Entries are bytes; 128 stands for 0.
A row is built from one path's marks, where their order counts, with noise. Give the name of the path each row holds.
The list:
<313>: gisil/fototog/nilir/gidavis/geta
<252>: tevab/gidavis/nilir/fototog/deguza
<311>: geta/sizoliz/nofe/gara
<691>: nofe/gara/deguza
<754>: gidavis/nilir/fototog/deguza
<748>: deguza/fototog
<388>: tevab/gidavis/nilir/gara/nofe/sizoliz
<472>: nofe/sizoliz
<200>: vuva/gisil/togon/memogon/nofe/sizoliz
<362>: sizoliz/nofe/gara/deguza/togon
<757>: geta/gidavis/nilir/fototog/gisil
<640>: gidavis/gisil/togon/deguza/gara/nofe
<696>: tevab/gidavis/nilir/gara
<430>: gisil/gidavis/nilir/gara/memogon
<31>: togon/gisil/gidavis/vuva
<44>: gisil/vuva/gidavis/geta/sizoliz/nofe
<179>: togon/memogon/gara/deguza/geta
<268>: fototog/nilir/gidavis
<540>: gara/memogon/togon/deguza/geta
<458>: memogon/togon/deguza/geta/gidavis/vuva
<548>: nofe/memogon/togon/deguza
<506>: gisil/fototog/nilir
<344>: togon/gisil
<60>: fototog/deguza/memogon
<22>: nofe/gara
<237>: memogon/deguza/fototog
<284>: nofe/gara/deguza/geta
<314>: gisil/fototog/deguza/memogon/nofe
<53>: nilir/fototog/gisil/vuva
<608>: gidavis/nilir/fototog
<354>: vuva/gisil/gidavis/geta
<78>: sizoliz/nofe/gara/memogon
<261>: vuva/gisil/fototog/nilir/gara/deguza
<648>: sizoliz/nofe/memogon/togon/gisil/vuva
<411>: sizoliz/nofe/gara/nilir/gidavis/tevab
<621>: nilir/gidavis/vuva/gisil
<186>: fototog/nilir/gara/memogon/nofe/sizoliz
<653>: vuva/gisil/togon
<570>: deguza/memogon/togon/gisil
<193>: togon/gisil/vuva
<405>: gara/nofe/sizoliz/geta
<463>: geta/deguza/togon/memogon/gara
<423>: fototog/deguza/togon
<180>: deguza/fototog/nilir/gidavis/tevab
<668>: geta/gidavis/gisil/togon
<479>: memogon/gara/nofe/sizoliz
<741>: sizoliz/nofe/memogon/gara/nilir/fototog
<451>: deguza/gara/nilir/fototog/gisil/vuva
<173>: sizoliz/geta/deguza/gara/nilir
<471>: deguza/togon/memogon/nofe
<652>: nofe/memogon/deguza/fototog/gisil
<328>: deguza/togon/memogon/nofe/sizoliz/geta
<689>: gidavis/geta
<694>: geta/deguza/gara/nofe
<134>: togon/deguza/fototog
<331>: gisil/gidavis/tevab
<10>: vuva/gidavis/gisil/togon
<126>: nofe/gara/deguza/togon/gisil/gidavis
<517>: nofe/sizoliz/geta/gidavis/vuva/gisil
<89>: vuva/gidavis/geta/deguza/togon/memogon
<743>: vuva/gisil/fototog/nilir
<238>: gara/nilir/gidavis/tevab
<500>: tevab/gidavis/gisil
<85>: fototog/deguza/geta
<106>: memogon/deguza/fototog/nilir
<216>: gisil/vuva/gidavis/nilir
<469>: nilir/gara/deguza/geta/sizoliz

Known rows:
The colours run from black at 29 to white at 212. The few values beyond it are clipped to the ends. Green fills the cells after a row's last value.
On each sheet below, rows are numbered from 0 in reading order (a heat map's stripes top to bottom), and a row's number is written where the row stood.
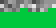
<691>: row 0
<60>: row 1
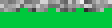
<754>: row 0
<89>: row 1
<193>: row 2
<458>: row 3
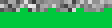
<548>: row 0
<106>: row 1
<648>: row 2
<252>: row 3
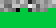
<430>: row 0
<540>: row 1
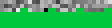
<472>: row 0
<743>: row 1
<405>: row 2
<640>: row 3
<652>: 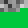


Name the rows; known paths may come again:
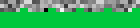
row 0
<548>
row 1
<743>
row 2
<186>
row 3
<89>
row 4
<648>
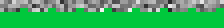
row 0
<10>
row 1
<411>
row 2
<314>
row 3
<362>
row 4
<328>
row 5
<517>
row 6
<540>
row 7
<500>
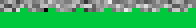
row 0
<78>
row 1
<430>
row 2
<754>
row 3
<179>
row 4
<85>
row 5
<748>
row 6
<405>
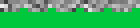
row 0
<106>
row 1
<22>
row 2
<608>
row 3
<469>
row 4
<180>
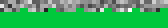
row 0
<479>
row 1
<506>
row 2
<668>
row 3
<472>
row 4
<311>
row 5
<653>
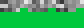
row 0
<471>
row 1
<200>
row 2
<570>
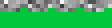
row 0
<696>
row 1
<691>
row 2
<388>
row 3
<423>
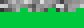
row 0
<458>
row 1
<44>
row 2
<237>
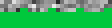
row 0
<354>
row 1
<60>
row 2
<694>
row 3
<757>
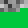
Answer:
<652>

